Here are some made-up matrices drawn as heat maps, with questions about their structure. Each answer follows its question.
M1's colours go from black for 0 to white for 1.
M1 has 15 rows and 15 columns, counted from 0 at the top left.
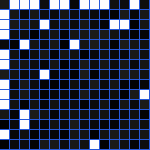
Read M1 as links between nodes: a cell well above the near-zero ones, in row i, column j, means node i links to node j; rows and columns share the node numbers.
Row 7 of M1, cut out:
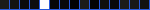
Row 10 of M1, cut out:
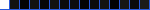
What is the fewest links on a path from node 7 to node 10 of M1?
4
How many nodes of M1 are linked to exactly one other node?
11
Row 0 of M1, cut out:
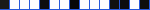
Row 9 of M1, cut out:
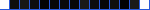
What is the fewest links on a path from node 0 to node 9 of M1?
1
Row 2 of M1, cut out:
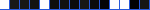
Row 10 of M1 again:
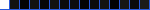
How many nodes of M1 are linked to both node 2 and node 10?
1
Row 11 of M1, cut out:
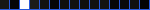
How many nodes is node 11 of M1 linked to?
1
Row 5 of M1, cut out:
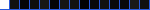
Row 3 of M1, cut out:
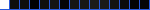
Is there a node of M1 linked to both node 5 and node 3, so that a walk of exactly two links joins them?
yes
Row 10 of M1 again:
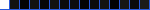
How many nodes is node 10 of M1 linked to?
1
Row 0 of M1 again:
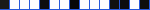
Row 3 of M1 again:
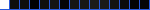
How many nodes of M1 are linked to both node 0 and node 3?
0
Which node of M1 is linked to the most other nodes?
node 0
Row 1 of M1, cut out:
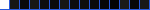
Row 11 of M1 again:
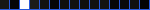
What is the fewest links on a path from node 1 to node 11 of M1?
3
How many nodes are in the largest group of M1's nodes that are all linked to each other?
2
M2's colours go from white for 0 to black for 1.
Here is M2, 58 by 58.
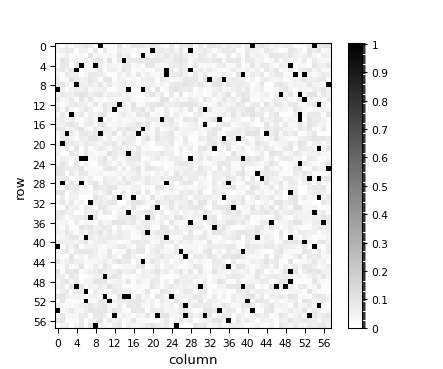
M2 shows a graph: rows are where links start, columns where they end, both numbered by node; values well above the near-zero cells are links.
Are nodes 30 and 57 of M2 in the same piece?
yes
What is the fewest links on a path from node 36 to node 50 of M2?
4
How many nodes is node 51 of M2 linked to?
4
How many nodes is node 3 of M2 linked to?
1
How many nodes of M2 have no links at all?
1
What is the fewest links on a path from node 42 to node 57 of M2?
5
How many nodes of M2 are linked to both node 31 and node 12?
2
